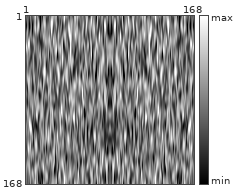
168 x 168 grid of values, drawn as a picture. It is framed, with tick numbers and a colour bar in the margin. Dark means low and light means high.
The grain runs up and down. On average the colour sits 50% of the way up the scale. The left and right halves mirror each other.
